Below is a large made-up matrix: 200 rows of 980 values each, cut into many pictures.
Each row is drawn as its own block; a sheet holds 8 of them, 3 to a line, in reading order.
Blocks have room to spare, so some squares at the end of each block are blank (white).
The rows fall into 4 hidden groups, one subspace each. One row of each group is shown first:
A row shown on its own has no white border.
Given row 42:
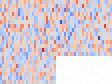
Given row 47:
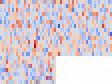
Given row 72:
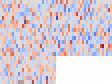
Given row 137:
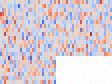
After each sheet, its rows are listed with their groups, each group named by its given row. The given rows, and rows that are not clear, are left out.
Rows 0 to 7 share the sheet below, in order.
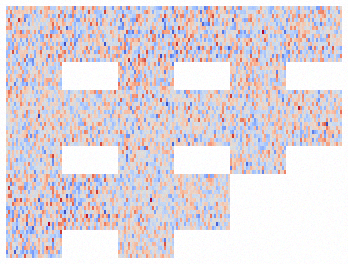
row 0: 42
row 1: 42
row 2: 42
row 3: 42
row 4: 137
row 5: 72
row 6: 42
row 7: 42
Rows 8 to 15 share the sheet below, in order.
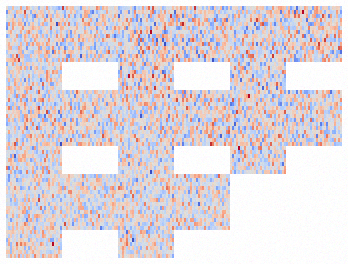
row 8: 72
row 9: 42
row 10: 72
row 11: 137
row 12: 72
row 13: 137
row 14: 42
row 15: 137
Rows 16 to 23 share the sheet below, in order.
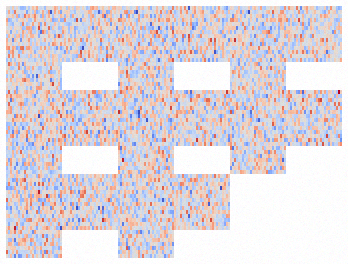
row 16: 72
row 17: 137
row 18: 137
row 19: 42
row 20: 47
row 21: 47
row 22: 137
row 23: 72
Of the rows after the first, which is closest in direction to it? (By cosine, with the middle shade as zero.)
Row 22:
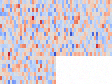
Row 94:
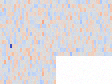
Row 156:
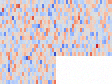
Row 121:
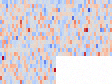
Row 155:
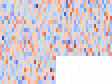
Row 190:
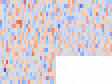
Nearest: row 156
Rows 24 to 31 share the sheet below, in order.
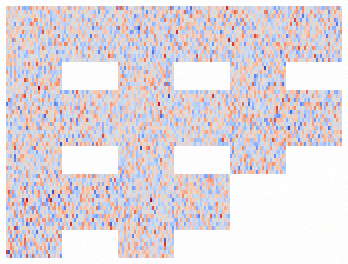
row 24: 72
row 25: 47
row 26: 47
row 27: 137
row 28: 137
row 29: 42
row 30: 137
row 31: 42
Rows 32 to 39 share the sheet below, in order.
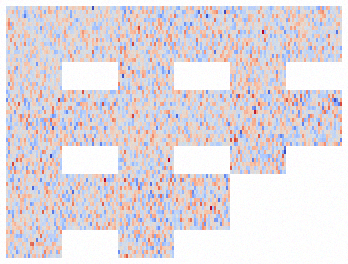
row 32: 137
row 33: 47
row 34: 42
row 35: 42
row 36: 47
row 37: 72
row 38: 47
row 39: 137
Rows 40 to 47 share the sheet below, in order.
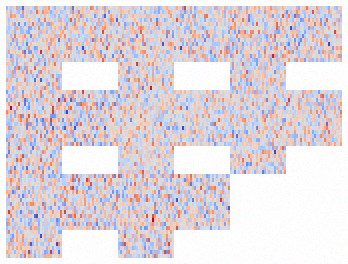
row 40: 72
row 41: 72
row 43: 42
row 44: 72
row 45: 72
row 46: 47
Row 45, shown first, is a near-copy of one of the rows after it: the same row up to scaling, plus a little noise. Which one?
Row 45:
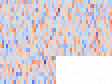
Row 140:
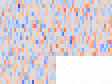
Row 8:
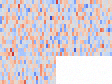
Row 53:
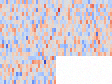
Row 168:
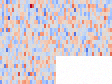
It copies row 53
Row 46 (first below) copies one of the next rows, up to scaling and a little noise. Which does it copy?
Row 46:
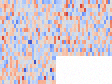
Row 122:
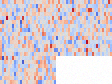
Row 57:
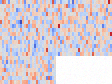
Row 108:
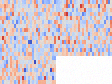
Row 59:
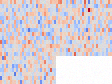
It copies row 108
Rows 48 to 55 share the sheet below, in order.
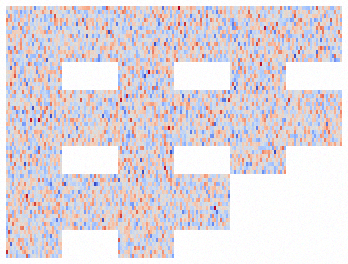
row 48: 137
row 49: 47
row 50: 137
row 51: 72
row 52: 72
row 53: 72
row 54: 47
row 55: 72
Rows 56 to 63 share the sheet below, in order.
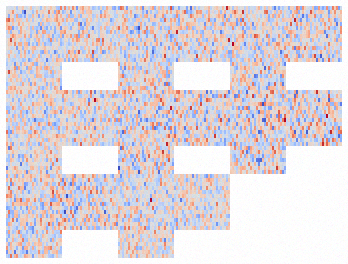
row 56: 137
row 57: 47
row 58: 47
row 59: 47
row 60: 47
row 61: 72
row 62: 42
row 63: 42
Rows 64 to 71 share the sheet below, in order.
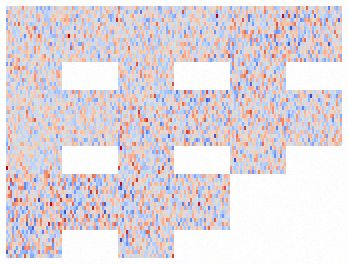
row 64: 72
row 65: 72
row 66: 42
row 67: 47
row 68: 47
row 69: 47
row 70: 42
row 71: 137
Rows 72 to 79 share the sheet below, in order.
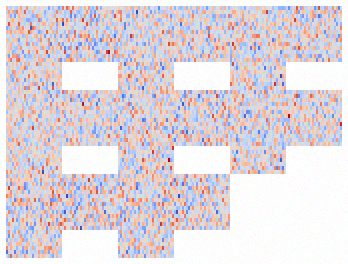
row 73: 72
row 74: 47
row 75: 72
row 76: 47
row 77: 47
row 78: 42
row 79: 42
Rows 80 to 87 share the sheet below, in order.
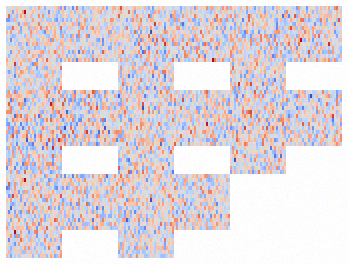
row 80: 137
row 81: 42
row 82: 42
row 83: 42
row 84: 72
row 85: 47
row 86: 137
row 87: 42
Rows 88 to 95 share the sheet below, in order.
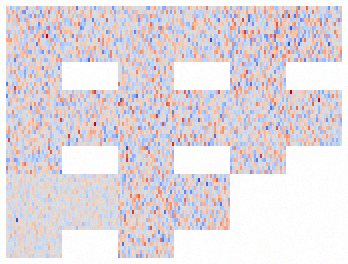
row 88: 137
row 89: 137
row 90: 42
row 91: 72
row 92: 137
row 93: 47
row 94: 137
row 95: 47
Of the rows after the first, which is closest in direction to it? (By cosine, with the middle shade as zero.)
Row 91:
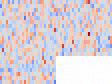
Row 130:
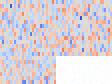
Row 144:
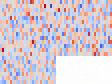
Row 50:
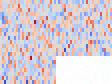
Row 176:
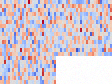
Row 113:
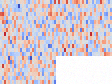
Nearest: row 144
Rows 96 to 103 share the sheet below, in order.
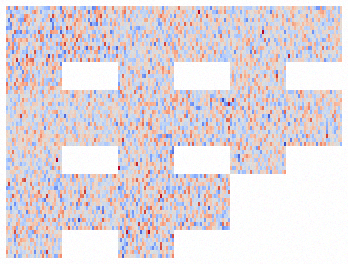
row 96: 42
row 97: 47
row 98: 42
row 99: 47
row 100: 72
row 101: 137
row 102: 137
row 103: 137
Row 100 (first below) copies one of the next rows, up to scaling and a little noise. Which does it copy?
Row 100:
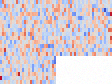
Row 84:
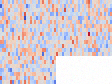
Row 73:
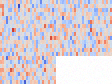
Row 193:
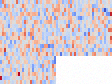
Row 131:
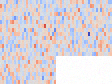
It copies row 193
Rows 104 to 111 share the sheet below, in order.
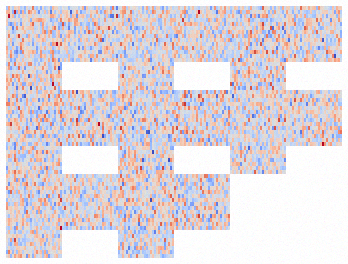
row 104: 72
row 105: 47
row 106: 137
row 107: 137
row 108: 47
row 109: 72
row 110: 137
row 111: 42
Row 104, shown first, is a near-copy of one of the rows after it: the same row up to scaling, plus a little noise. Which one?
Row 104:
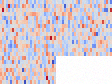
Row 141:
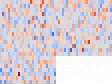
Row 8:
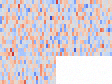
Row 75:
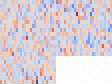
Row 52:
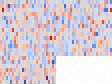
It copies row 52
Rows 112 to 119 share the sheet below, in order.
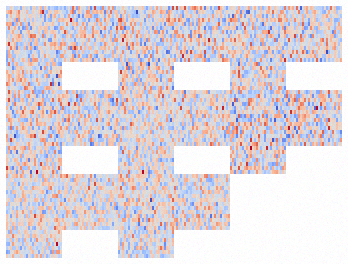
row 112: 47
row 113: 137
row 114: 137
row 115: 72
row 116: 72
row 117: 42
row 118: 47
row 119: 42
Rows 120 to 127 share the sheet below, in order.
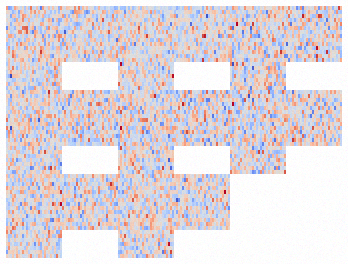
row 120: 47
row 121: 47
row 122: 47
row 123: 72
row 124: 47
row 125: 72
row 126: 72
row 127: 47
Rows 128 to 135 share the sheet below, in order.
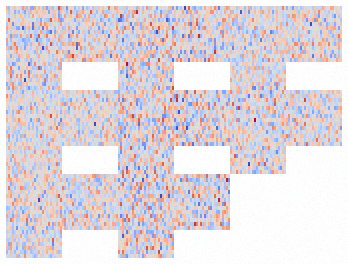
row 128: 72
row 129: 137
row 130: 72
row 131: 72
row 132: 42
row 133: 72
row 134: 42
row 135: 137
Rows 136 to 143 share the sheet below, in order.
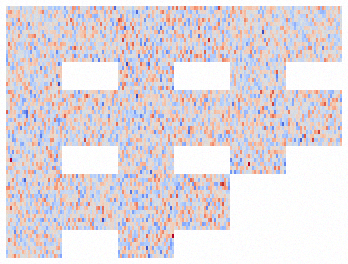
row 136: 47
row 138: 42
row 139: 47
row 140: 72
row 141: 72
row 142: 137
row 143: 72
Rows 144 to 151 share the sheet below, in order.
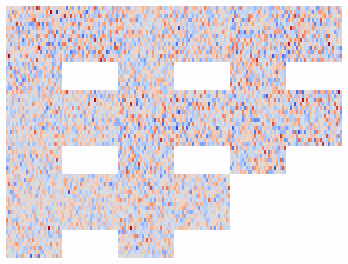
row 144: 72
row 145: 42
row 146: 42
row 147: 47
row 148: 42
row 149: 47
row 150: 72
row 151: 72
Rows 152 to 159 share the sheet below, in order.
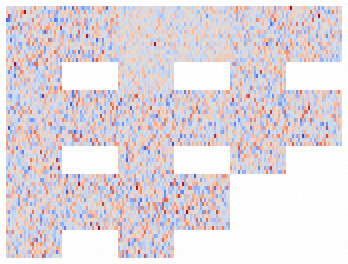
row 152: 137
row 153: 47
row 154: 47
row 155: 47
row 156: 137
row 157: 137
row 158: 47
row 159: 42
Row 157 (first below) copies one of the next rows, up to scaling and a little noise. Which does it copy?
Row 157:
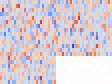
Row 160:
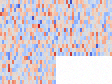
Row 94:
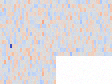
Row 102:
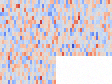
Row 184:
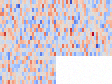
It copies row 102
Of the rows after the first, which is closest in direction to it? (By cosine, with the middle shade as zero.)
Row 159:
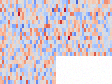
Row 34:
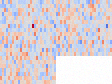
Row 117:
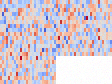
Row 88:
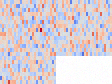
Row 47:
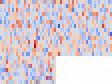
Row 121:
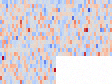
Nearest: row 117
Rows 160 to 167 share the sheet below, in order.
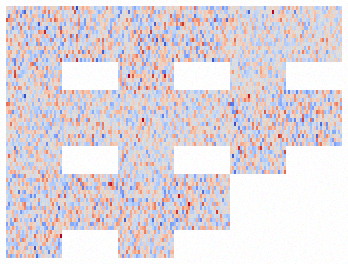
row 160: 137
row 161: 42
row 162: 137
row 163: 137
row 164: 72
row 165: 137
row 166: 72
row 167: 42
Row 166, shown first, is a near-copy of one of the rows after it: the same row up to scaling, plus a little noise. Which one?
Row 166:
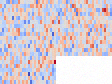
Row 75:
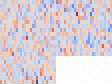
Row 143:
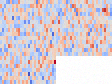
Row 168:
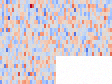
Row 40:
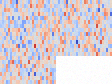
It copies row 143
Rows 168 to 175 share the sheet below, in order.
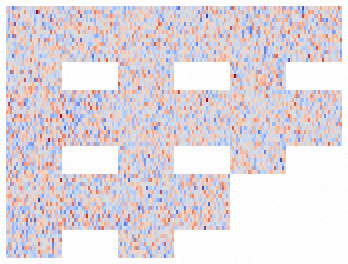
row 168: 72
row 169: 47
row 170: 47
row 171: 42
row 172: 47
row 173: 47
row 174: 42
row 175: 72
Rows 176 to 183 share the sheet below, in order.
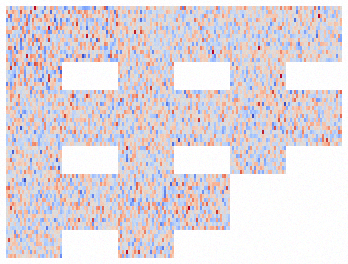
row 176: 137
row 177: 72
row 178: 47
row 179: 47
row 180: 137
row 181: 72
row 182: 137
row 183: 42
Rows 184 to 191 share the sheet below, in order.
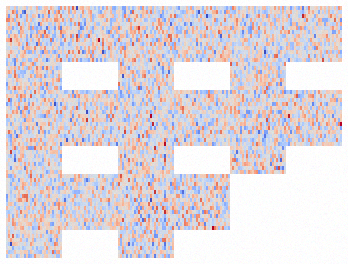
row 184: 137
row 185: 47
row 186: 47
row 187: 137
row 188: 42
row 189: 47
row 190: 47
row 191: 42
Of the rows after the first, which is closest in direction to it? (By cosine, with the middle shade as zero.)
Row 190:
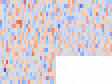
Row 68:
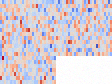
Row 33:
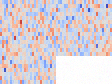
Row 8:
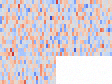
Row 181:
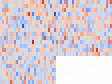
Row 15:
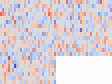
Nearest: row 33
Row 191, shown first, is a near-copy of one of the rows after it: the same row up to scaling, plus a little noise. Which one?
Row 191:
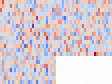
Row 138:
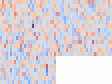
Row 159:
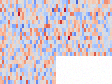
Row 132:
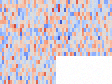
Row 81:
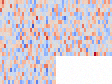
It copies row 81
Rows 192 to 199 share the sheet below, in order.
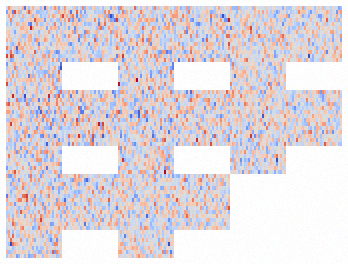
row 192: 72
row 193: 72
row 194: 47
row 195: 137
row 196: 47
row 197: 42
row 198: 47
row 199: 47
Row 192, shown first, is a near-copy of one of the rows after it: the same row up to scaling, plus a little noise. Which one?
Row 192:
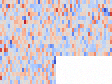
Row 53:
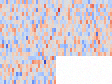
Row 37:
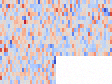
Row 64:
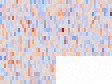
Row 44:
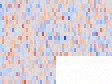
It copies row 37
